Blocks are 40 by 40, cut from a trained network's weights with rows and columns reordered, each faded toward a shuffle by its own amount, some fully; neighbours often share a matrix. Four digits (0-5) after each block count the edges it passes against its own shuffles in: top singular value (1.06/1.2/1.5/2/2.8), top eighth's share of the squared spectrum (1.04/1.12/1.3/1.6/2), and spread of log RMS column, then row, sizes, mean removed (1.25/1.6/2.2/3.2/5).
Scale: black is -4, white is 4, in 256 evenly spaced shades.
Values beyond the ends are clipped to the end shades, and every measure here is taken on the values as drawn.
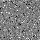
0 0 0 0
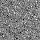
0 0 0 0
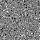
1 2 0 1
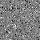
1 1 0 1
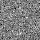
1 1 0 0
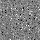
0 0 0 0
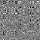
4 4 2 2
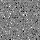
2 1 0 0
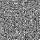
2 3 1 0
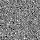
0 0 0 0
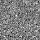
2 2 0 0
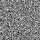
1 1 1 0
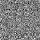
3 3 1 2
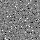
0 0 0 0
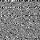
3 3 0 2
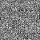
3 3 0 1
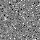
1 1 0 0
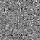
3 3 0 1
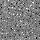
0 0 0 0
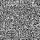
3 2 0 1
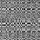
4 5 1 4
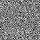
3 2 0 1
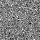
0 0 0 0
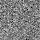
2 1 0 0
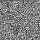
2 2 0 0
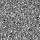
0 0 0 0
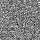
2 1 0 0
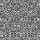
4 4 0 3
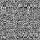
3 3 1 2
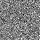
1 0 0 0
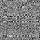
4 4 0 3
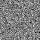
2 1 0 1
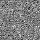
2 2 0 1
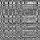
4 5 2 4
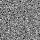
1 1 0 0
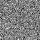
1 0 0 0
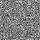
2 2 0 1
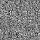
3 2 0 1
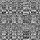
4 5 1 3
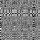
4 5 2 2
